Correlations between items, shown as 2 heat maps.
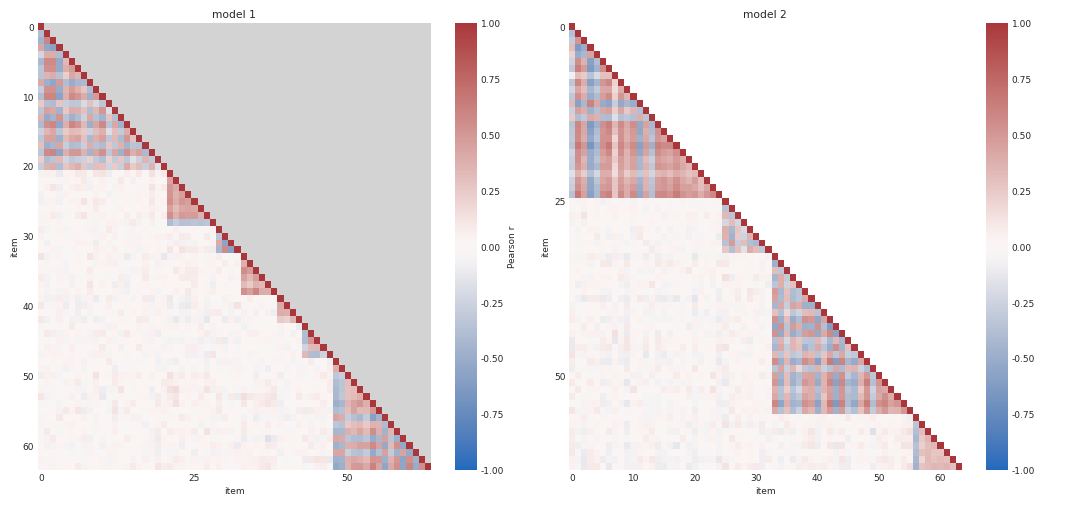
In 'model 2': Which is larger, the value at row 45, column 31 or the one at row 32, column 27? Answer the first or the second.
the second
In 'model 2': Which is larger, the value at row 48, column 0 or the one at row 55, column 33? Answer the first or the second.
the second
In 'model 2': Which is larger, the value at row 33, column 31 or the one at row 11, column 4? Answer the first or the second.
the second
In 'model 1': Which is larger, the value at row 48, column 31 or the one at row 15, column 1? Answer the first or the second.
the second
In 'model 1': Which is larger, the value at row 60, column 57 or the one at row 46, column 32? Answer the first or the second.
the first
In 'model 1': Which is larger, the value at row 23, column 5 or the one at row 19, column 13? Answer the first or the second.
the second
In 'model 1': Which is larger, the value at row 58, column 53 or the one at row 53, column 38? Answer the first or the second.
the first
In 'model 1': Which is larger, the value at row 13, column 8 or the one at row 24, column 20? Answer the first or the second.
the first
